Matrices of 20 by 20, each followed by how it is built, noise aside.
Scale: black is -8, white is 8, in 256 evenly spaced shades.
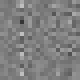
low rank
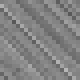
Toeplitz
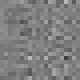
low rank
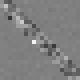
banded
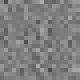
low rank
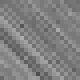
Toeplitz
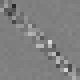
banded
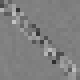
banded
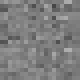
low rank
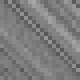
Toeplitz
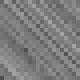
Toeplitz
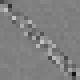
banded
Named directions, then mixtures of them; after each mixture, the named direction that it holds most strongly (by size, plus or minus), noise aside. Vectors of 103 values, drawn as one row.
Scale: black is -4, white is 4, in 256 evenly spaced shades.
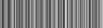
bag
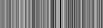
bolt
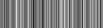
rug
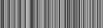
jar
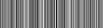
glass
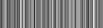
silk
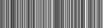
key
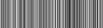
glass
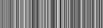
bolt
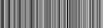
jar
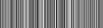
glass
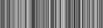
bolt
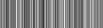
glass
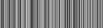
jar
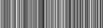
glass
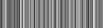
silk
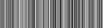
bolt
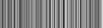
bag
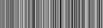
bolt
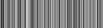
jar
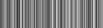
silk
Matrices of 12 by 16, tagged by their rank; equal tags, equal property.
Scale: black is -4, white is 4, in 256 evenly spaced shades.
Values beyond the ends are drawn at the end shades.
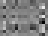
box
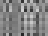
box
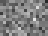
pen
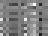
box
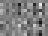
box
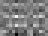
box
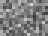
pen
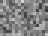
pen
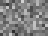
pen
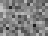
pen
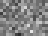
pen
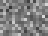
pen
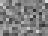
pen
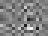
box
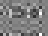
box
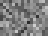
pen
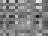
box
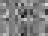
box
